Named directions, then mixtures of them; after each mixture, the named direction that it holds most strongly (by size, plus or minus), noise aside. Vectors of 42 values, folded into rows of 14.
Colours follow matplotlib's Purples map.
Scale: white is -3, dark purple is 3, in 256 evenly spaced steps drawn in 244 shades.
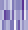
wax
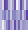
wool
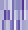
wax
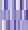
wool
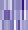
wax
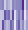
wax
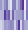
wax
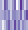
wool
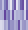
wool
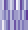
wool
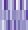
wool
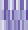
wool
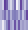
wool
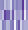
wax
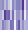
wax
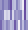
wax
